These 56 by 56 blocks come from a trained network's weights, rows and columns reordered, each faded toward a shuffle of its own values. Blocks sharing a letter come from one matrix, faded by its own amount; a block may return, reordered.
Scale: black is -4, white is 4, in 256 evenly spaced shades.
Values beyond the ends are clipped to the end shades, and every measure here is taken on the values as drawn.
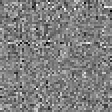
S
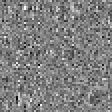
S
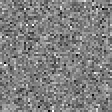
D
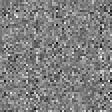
S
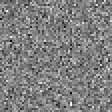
D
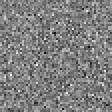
D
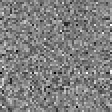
S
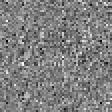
S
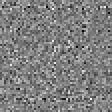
S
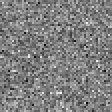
D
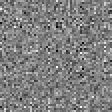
S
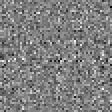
S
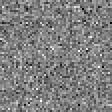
D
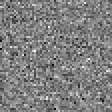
D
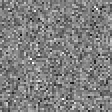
D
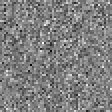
D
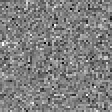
D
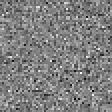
D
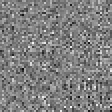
S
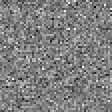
D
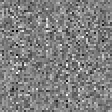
S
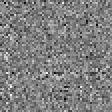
S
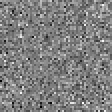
S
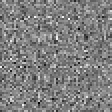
S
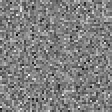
D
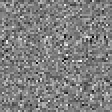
S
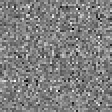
S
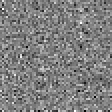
S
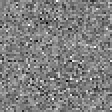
D
